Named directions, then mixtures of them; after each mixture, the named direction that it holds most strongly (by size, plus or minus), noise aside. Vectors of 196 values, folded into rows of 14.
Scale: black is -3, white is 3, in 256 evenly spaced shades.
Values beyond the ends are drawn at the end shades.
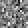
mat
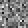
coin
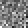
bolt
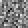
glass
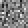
glass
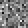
coin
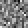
mat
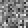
coin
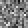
mat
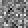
glass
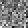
bolt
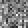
coin
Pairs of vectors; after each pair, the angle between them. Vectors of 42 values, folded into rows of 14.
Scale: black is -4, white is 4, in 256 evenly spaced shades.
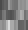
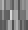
orthogonal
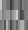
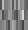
partly opposed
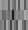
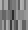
nearly parallel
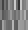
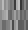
nearly opposite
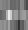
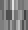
partly opposed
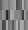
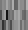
partly aligned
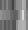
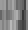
nearly opposite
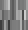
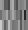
nearly opposite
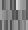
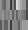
nearly parallel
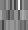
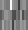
partly opposed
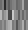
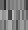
nearly parallel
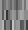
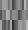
partly opposed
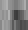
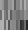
partly aligned
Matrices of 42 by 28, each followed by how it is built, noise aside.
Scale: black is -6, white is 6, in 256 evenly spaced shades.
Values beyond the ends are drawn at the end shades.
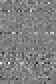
uneven rows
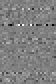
uneven rows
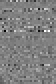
uneven rows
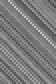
Toeplitz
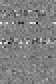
uneven rows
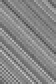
Toeplitz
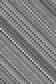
Toeplitz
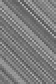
Toeplitz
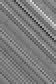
Toeplitz
